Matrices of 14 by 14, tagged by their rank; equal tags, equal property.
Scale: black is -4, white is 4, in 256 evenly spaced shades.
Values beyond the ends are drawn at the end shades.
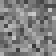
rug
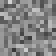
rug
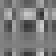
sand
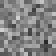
rug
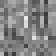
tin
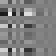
sand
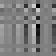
sand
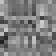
tin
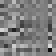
tin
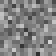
rug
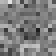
tin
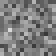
rug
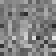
tin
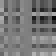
sand
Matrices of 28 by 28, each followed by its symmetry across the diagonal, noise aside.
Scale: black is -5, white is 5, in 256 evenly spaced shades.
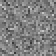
antisymmetric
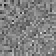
symmetric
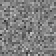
neither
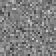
antisymmetric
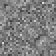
symmetric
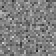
neither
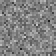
symmetric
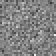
symmetric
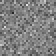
symmetric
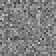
antisymmetric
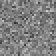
neither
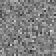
antisymmetric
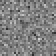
symmetric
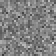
neither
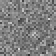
symmetric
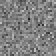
neither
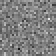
antisymmetric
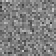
antisymmetric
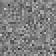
antisymmetric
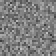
neither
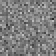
neither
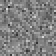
antisymmetric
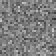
neither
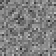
symmetric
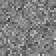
symmetric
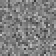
antisymmetric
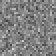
neither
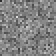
symmetric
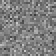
neither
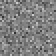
antisymmetric
